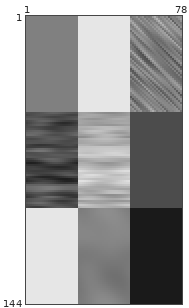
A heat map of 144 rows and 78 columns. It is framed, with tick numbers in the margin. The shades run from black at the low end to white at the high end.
It is made of 3 by 3 panels. Panel 1,1: middling, flat. Panel 1,2: very high, flat. Panel 1,3: middling, slanting down to the right. Panel 2,1: low, streaked across. Panel 2,2: high, streaked across. Panel 2,3: low, flat. Panel 3,1: very high, flat. Panel 3,2: middling, smooth, faint in contrast. Panel 3,3: very low, flat.
